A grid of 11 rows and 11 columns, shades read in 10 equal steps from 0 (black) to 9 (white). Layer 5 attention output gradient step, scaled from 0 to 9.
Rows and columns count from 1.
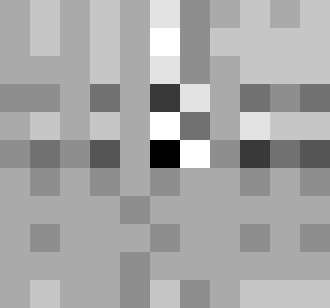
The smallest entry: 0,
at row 6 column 6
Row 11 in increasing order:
5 5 6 6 6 6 7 7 7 7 7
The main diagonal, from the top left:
6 7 6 4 6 0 6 6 5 6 7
